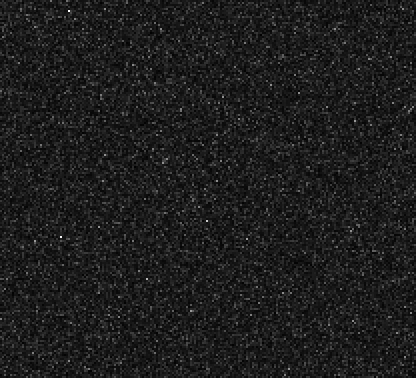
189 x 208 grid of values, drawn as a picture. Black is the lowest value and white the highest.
Average level on the scale: 10%. Stripes: none. Histogram: skewed, a long tail of high values. Mirror symmetry: none. Slope: none. Grain: fine.
